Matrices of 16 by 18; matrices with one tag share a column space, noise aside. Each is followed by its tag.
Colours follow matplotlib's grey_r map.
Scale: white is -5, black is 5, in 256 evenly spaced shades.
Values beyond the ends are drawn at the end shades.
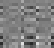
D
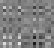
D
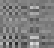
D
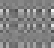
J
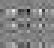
J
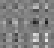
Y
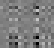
D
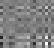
D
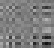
D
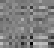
D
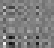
D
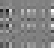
J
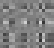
Y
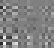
D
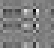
J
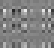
J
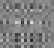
Y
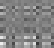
D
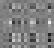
Y
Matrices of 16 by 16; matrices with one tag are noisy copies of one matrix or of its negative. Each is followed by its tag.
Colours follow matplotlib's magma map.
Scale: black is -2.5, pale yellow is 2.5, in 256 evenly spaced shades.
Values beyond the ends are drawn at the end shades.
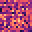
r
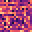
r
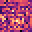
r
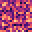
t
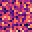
t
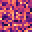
t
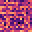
r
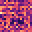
r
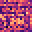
r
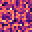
t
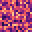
t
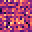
r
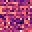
r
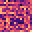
r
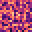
t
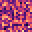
t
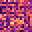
r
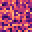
t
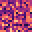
t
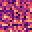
t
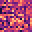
r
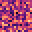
t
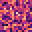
t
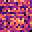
r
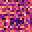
r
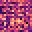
r
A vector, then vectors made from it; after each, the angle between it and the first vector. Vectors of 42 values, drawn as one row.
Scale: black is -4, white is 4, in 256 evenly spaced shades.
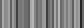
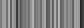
nearly parallel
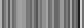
partly opposed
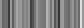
nearly opposite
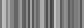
partly aligned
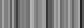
nearly parallel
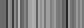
orthogonal
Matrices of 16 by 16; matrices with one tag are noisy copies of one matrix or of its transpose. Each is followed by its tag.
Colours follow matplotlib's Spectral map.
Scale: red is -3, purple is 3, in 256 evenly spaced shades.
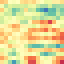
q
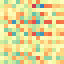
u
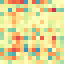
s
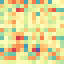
s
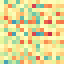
u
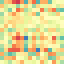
s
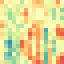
q
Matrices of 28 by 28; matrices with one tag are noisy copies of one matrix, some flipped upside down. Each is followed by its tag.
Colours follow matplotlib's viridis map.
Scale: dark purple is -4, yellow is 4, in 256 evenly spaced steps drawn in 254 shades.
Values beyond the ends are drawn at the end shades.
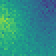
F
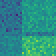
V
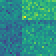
V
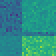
V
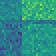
V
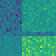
V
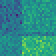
V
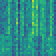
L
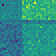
V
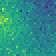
F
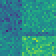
V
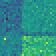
V
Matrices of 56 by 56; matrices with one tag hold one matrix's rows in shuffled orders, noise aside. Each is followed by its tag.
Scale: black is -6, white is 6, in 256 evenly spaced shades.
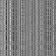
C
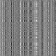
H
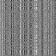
H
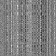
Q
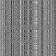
H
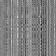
Q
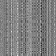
Q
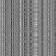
H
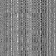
Q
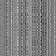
Q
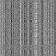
H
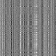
H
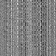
Q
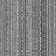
Q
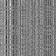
C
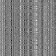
H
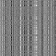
H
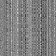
Q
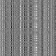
H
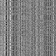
C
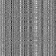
H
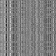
C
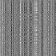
H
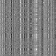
H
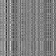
C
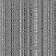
H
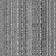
Q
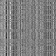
C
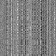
Q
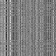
C
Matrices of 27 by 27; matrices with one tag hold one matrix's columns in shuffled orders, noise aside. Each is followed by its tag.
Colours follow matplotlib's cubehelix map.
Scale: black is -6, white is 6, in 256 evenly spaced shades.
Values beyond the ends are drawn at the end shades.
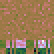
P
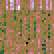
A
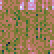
A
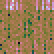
A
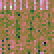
A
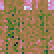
A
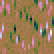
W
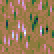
W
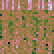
A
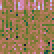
A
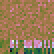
P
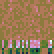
P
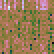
A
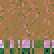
P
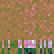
P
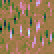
W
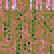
A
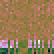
P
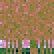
P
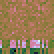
P
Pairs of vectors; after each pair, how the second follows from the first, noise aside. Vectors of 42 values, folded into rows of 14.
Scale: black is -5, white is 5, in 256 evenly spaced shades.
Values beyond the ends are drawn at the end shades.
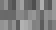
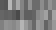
shuffled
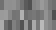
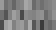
negated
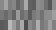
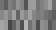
negated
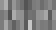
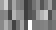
scaled up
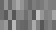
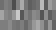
reversed
